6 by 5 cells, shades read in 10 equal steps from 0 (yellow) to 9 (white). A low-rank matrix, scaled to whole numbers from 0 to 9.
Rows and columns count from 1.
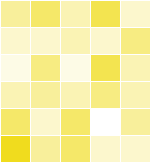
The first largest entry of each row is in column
5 1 1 1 4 4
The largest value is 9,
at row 5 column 4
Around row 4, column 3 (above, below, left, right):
8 3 5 4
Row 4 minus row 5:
3 -2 3 -5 1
